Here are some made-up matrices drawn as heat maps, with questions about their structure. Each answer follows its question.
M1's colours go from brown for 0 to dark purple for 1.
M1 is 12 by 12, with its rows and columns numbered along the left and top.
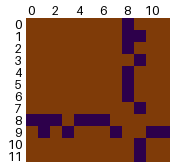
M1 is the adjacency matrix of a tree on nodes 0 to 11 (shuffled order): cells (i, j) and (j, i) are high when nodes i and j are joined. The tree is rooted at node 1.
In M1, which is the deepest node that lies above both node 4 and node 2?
8
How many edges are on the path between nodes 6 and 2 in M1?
2
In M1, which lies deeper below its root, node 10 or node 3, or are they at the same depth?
the same depth
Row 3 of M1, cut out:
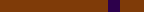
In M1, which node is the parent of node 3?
9
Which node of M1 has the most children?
8
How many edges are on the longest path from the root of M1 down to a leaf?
2
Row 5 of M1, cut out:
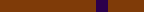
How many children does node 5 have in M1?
0
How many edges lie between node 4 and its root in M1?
2
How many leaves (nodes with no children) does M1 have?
9
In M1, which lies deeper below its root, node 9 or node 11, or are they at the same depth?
node 11
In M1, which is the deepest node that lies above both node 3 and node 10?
9
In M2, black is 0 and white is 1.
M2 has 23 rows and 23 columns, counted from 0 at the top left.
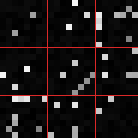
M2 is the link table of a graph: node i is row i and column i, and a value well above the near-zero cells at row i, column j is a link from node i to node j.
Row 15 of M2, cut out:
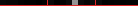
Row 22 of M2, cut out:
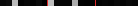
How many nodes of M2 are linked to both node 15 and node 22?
1
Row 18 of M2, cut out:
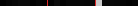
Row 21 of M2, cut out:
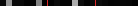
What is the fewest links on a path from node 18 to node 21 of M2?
5
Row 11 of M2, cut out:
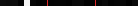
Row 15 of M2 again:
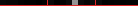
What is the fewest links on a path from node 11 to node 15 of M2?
6
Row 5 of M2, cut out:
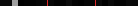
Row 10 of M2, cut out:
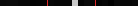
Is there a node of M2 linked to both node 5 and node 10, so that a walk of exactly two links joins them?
no
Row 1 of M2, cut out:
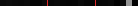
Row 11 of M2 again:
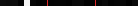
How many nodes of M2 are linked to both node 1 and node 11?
0
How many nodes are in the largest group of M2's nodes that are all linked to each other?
2
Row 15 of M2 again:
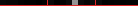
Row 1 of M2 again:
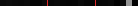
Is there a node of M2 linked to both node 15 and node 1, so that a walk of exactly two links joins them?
no
